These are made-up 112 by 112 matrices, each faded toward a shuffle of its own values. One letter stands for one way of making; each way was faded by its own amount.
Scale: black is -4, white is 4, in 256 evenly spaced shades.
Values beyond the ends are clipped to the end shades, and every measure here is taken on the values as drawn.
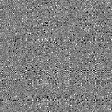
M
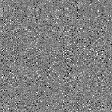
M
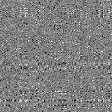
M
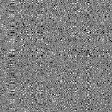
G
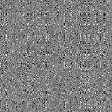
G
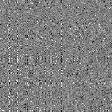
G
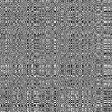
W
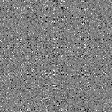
M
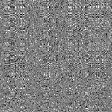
G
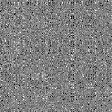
G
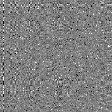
G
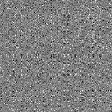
G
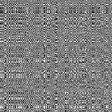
W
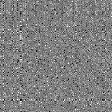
G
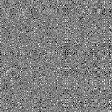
G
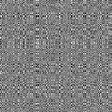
W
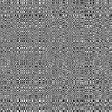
W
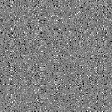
M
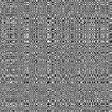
W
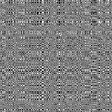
W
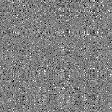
M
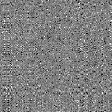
M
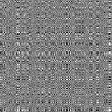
W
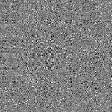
M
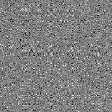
M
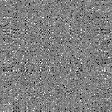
M
